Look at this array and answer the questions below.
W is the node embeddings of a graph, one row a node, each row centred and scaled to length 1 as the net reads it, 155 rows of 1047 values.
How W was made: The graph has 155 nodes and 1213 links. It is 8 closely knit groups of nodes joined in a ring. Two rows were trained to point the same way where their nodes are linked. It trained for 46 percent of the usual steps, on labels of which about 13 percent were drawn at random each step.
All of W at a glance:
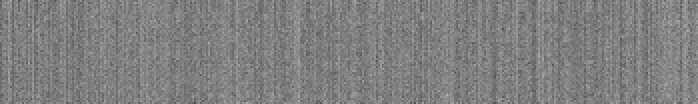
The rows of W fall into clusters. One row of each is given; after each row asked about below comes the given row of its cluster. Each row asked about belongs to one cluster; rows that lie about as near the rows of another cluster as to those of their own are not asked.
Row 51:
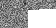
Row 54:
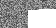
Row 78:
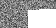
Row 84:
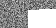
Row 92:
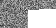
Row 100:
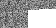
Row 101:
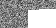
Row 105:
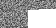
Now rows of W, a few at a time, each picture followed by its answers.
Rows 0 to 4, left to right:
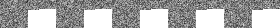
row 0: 101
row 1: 101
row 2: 92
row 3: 92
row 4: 92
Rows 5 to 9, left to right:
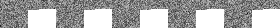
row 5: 54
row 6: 101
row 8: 54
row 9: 101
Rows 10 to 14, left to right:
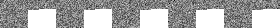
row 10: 92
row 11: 92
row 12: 101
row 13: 92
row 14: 54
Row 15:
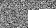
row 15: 92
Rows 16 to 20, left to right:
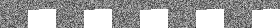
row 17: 54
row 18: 84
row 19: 105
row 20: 54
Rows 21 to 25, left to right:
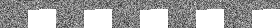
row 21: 78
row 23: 84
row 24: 84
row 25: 78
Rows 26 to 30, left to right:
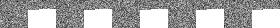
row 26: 78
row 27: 78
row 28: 105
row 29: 105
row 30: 84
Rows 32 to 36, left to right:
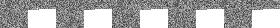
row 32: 84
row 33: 51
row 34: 84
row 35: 84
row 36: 101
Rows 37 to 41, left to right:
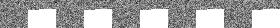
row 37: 92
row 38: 92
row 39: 101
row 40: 101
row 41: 54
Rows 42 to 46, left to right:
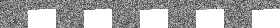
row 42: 51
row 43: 100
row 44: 51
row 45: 84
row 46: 100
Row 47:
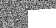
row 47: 100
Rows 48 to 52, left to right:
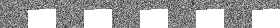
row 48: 105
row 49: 101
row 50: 84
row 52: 54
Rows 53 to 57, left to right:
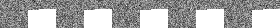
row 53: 105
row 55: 100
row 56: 84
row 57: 100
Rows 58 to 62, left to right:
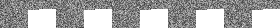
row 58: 78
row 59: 84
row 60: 51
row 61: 100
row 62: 100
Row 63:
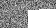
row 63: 78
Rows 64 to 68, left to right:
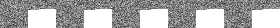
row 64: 101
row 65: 92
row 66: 105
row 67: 101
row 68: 51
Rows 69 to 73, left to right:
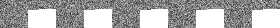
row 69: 78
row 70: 84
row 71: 92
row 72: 101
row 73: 54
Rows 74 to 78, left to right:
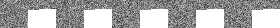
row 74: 92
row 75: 84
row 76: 78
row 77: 101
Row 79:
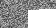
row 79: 101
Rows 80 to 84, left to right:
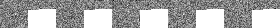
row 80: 101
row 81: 54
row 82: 78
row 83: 101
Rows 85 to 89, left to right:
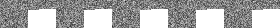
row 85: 101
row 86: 100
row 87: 78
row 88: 84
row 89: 84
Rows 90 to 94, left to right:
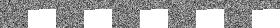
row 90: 100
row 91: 54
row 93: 101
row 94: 92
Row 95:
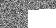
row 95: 92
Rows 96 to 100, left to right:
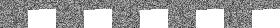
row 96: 51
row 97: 105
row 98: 105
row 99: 92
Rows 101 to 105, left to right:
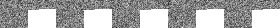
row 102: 54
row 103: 78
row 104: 101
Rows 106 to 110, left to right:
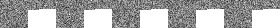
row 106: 54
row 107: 51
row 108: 100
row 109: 78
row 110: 78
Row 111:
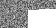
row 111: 101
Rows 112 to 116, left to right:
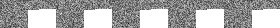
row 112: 78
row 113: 54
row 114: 51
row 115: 84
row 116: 78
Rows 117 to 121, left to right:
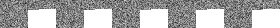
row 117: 105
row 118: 100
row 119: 84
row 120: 78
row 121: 54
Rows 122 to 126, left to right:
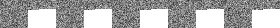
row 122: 101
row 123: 51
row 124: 51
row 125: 78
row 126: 92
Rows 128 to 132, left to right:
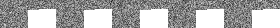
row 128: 105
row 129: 105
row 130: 84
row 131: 100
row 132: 78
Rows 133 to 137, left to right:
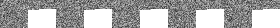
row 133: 92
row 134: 105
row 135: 105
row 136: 54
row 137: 101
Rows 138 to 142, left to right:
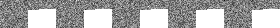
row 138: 51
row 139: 84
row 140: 101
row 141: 51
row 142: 84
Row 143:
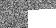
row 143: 51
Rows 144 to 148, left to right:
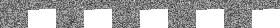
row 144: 100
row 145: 51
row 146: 51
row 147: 78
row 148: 92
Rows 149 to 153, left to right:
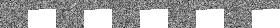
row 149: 92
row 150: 54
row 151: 51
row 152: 100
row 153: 105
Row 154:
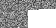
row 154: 105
